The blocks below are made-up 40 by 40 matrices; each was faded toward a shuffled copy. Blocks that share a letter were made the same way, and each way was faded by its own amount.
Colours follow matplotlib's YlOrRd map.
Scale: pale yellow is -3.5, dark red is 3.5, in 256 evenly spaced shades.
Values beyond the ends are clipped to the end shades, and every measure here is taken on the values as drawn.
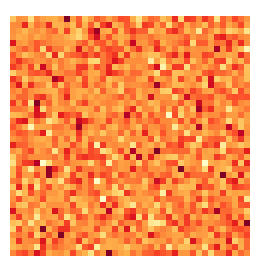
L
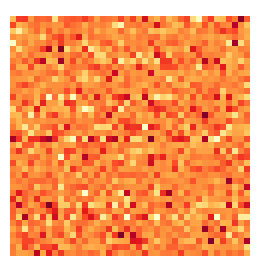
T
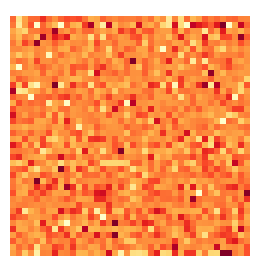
T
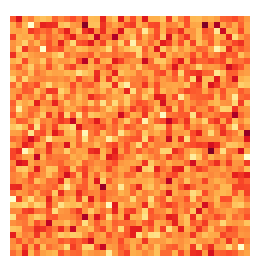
L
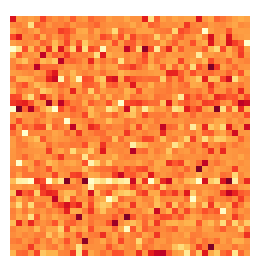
T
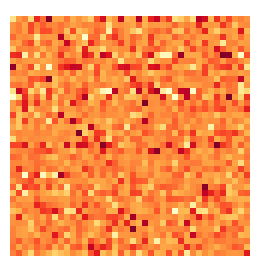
T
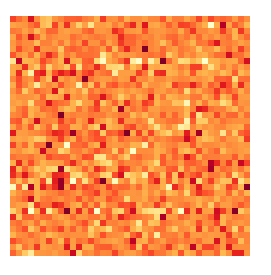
T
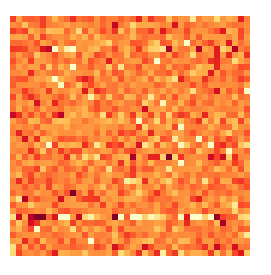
T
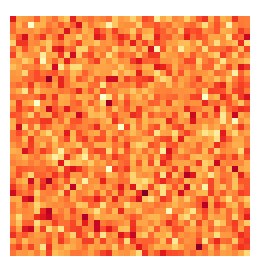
L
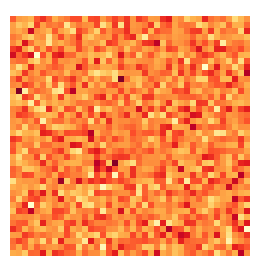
L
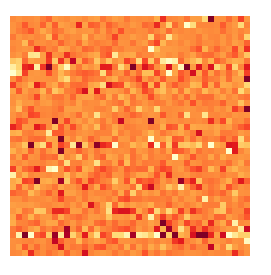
T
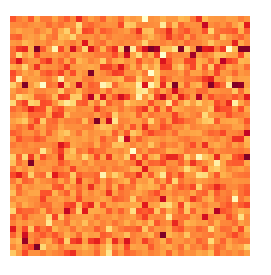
T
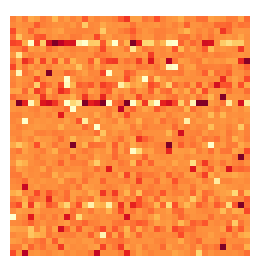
T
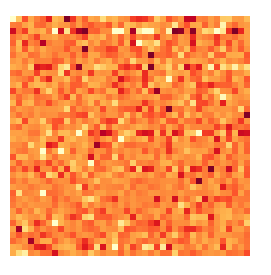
T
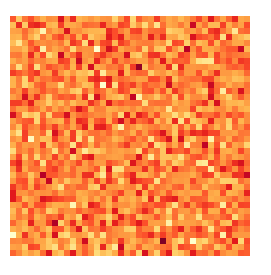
L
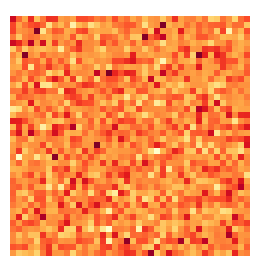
L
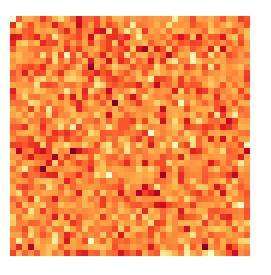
L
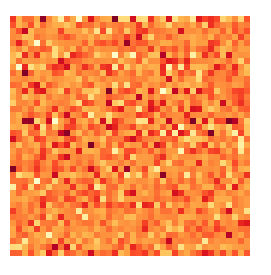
T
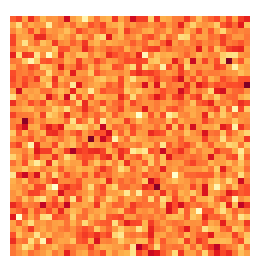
L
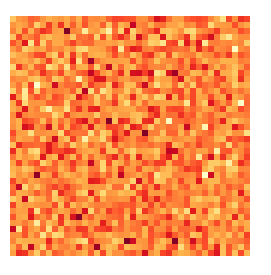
L
